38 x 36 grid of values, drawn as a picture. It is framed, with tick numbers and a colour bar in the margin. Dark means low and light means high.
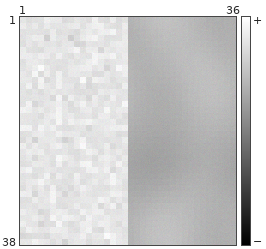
The table splits into one row of 2 panels. Panel 1,1: very high, fine-grained, faint in contrast. Panel 1,2: high, smooth, faint in contrast.
